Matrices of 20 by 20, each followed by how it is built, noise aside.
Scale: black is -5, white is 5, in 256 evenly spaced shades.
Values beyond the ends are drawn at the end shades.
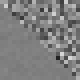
upper triangular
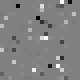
sparse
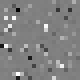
sparse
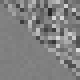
upper triangular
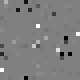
sparse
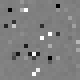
sparse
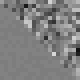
upper triangular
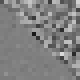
upper triangular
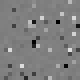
sparse
